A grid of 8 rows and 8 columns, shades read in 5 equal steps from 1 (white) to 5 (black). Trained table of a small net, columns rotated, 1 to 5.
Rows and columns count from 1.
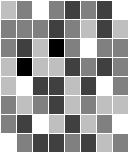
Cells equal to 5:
2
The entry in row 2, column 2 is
3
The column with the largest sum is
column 4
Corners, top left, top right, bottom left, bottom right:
2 1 1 3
